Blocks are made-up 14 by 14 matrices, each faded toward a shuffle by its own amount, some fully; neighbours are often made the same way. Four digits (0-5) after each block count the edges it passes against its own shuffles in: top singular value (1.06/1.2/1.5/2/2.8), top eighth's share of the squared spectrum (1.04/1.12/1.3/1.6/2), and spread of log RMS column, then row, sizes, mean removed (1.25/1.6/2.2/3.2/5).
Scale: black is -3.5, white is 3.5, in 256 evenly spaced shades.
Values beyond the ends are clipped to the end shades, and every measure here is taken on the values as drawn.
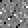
0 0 0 0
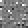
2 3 0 0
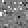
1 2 0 0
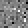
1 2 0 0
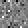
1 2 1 0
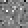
0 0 0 0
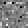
1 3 0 0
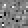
0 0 1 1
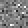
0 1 0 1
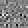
2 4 0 2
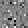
2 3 0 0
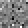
1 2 0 0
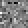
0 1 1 1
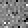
0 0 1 0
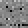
2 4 0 1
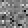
2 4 0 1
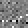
2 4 0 1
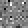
2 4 0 0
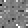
1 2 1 0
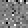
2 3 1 0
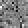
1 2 0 0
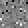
0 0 0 0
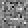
2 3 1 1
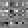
3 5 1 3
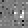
3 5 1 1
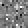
1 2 0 0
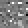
2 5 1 1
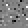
0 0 0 1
